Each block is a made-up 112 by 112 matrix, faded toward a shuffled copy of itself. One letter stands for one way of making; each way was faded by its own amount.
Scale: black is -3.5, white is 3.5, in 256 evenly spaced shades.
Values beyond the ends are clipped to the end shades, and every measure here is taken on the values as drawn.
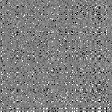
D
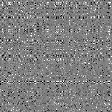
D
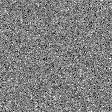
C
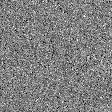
C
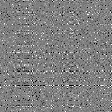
D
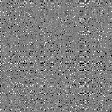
D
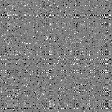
D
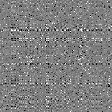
D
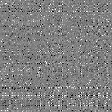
D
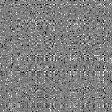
D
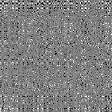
D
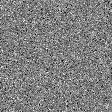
C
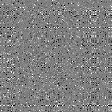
D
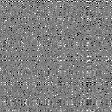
D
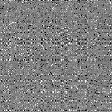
D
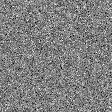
C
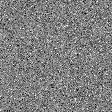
C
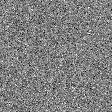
C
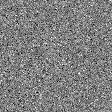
C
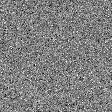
C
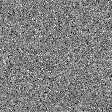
C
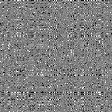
D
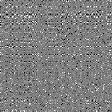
D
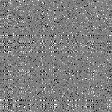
D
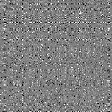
D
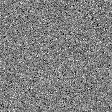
C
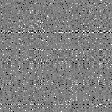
D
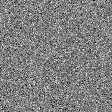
C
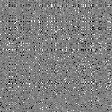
D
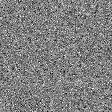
C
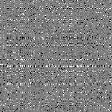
D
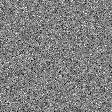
C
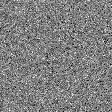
C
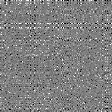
D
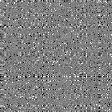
D
